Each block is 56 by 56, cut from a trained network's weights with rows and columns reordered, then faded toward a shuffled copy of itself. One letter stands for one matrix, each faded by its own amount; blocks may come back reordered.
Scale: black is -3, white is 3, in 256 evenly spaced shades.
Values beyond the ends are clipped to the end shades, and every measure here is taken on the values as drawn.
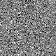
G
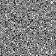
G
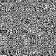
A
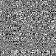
A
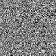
A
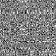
A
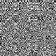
A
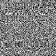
A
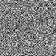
A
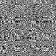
A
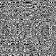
A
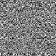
A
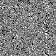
G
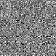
A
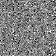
G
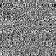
A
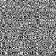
A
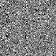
G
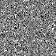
G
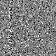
G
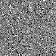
G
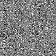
G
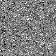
G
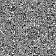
G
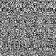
A
